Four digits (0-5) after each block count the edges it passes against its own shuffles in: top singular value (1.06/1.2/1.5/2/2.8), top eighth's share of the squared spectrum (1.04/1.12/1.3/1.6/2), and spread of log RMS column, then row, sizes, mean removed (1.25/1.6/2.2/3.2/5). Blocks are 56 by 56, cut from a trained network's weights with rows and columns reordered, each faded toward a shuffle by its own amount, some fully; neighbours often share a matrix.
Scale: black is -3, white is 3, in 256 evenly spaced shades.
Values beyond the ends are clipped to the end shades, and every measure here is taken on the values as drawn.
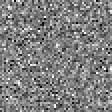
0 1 0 0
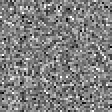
2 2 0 0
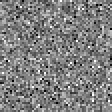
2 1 0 0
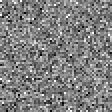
0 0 0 0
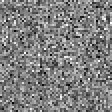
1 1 0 0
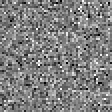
2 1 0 0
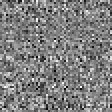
3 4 2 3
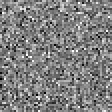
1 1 0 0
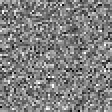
3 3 0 0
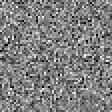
2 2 0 1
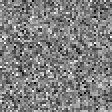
0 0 0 0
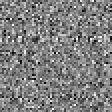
3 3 1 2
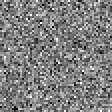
0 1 0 0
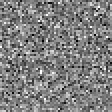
0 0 0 0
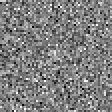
0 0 0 0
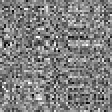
4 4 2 3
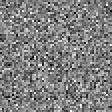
3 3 0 1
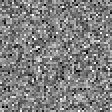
1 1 0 0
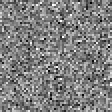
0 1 0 0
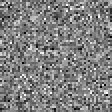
3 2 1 1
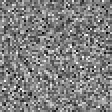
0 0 0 0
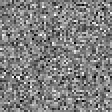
3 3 1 1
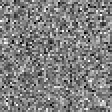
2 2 0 0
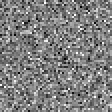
0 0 0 0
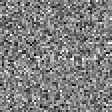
2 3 0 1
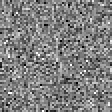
1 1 0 0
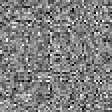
4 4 2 2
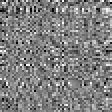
4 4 2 3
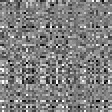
4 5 3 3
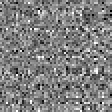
4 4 2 3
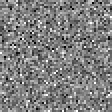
1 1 0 1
